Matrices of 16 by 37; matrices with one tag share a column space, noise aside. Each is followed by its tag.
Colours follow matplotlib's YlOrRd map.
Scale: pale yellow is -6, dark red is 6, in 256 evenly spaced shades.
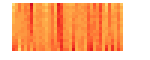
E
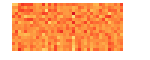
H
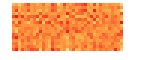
H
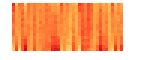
E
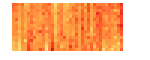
E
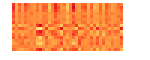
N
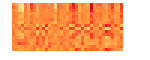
N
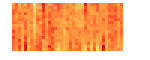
E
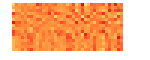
H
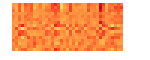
N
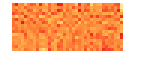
H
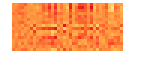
N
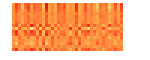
N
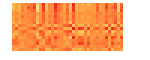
N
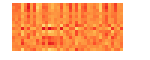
N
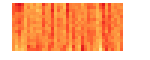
E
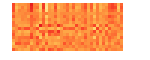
N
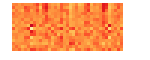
N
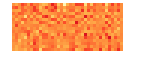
H
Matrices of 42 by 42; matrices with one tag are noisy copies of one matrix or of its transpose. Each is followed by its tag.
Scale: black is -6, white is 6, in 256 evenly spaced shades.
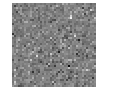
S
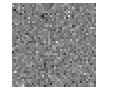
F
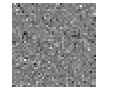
F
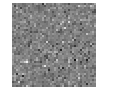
S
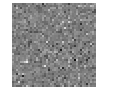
S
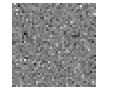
F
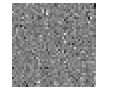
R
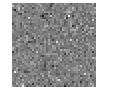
F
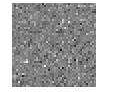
S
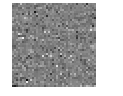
R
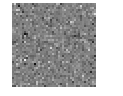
F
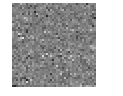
R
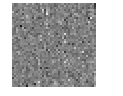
R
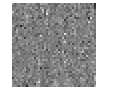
R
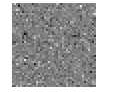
F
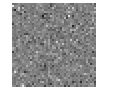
F
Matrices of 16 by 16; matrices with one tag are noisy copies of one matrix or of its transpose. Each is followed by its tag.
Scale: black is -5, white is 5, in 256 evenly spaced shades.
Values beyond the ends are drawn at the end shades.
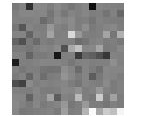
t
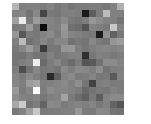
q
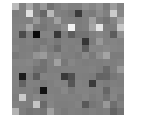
q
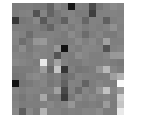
t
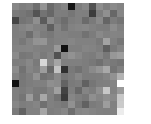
t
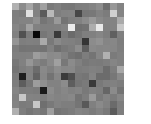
q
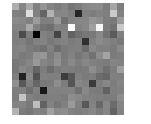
q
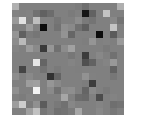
q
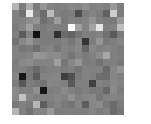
q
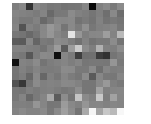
t
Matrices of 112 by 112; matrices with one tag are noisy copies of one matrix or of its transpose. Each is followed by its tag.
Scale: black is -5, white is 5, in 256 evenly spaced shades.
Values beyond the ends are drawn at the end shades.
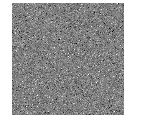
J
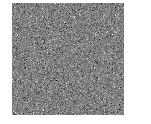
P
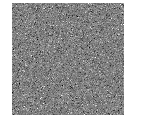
P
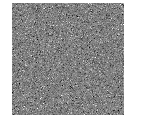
P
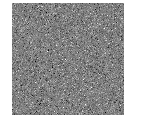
J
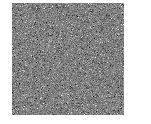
P
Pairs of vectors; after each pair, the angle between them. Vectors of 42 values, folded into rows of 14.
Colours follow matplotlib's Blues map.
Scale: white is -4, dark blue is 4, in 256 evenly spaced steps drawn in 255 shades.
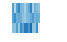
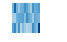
nearly opposite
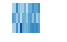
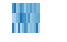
partly opposed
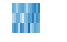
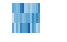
partly aligned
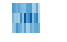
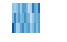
partly opposed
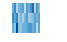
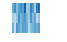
orthogonal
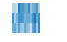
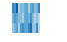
nearly opposite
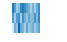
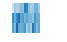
orthogonal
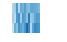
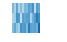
partly aligned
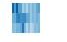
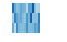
orthogonal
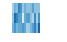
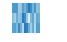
partly opposed
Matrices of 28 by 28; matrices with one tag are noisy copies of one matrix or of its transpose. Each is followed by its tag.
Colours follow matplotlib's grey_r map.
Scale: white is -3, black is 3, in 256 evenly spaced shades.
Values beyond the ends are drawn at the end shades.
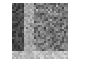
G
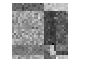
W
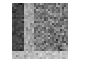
G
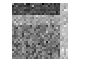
G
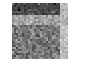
G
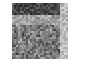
G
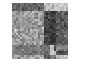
W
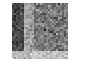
G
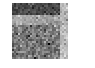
G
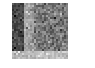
G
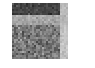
G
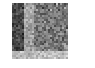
G
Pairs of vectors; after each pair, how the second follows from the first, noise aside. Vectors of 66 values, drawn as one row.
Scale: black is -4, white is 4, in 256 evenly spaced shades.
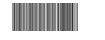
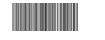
sign-scrambled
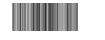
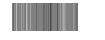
partly zeroed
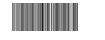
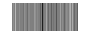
partly zeroed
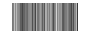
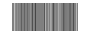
partly zeroed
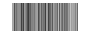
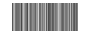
sign-scrambled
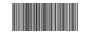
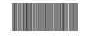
partly zeroed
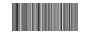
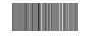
partly zeroed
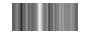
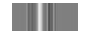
partly zeroed
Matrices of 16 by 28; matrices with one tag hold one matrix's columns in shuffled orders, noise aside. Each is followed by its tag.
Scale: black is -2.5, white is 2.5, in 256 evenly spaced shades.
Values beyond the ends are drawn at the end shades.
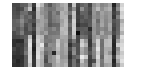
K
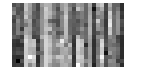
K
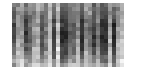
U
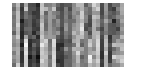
K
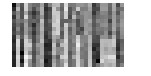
K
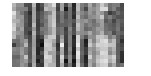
K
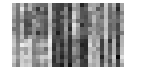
K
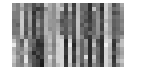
K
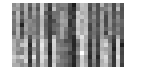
K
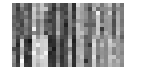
K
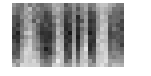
U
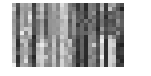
K
